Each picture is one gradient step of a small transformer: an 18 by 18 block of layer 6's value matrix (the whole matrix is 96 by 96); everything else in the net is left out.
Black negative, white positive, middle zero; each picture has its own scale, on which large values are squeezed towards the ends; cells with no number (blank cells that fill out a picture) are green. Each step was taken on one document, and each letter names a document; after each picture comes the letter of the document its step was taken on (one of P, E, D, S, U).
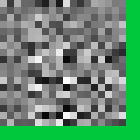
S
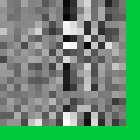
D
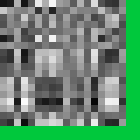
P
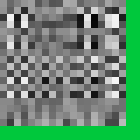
P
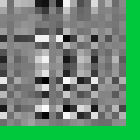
S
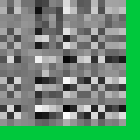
S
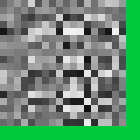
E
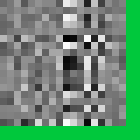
D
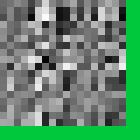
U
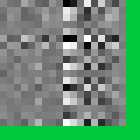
D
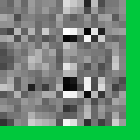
D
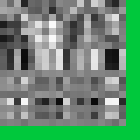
P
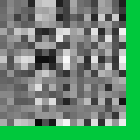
U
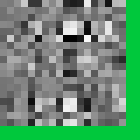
D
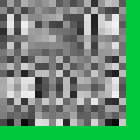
P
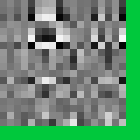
U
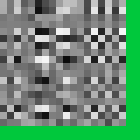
S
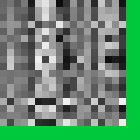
U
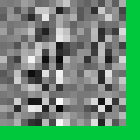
U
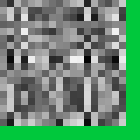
P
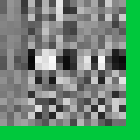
U
